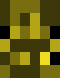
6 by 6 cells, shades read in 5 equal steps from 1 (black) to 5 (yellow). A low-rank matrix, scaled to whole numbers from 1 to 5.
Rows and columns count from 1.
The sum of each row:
15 15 16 16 17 15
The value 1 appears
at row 3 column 1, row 3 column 6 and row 5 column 6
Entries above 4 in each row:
0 0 0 0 1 0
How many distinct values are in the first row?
2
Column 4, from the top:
3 4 4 2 2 2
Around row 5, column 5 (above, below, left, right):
2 3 2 1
